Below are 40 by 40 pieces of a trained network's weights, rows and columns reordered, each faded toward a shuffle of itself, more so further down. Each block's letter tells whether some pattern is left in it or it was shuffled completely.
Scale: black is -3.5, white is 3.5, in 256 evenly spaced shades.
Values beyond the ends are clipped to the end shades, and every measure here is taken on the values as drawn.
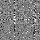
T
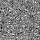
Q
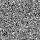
Q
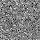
Q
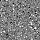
Q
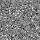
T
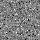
Q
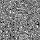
T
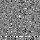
T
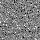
Q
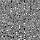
T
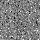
Q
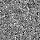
Q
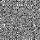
T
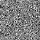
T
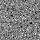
Q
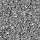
Q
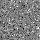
Q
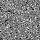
Q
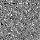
T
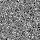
Q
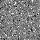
Q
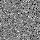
Q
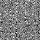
T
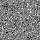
Q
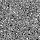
Q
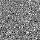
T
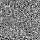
T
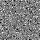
Q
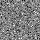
Q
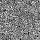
Q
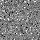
Q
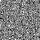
Q
